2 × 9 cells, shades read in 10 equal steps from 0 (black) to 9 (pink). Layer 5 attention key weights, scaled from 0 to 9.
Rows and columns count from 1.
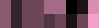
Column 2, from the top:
2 2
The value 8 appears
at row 1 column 9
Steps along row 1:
down up same up same down up up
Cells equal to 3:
1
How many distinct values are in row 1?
7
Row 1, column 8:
1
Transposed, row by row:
5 5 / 2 2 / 4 4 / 4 4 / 6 3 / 6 4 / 0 1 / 1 4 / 8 9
